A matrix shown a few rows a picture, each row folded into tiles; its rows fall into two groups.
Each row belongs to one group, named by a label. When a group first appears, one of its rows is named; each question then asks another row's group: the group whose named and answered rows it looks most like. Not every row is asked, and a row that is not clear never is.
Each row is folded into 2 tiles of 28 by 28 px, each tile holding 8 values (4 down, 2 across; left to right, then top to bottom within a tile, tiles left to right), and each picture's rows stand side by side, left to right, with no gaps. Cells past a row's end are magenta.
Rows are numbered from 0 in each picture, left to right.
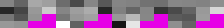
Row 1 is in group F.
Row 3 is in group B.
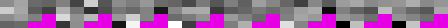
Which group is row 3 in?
F
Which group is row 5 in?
F
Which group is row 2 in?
F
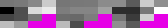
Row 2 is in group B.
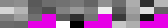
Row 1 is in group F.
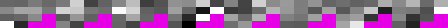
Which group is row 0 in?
F
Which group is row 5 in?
B
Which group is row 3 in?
B
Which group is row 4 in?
B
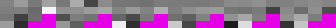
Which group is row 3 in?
F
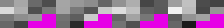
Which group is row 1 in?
B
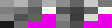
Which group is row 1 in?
B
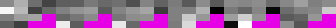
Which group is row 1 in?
F
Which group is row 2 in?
F
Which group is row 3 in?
F
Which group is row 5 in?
B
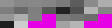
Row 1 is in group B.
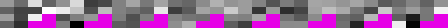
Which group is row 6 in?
B
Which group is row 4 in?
B
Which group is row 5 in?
B
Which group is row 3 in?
B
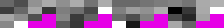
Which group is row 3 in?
B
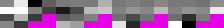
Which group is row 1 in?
B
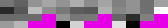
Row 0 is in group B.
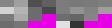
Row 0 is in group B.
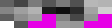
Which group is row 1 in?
B
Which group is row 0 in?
F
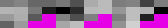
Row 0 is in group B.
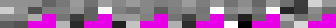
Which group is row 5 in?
B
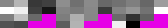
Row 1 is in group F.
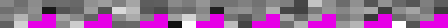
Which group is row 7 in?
F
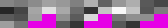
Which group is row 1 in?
B
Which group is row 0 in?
B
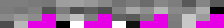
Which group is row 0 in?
F
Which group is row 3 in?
F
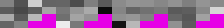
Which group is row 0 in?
B
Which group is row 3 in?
B
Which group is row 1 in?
F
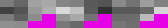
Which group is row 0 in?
B
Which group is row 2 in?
B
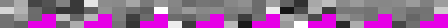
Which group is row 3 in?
F
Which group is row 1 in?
B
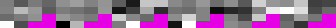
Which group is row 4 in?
B
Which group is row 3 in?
F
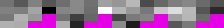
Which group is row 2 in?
B
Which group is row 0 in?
F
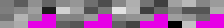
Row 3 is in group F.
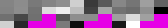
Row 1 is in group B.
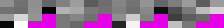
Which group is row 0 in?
F
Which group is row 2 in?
F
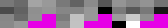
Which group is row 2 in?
F
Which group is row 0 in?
B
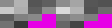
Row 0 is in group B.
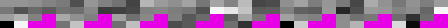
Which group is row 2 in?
B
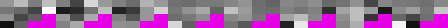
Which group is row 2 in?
B
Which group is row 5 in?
F
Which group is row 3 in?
F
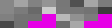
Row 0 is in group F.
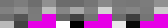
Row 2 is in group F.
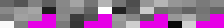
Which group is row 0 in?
F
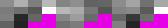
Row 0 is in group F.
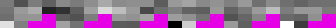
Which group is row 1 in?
B
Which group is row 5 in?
F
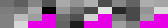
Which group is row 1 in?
B
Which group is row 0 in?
F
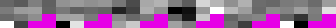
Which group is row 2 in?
B
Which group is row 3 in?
B
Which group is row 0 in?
F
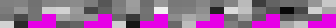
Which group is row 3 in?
F
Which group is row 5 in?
B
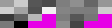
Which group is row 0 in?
B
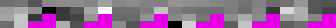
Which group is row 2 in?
B
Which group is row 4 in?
F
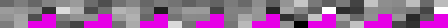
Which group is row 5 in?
B
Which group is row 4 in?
F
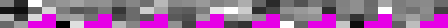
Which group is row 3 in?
B
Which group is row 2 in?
B
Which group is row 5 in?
F
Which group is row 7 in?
F
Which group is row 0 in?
B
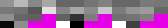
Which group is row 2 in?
F
